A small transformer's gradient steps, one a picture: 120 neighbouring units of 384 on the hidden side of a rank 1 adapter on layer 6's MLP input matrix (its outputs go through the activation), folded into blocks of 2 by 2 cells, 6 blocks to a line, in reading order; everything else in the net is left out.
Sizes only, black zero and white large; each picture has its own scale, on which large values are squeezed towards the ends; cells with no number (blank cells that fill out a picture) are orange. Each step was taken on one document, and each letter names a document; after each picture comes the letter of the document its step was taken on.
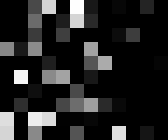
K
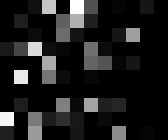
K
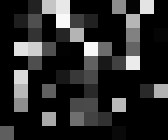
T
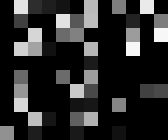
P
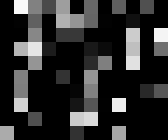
P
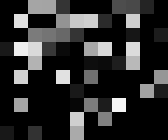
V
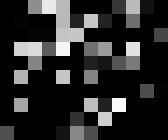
V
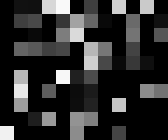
T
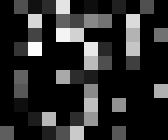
T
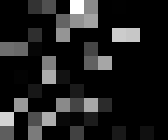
K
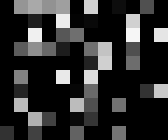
P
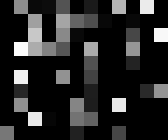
P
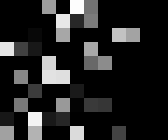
K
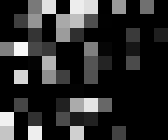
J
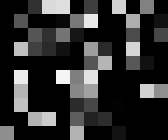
T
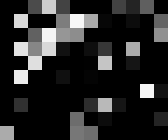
V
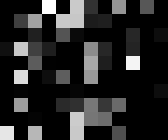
J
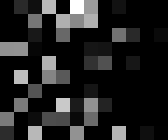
K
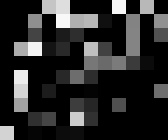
T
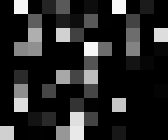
P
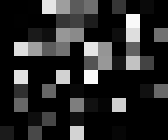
T
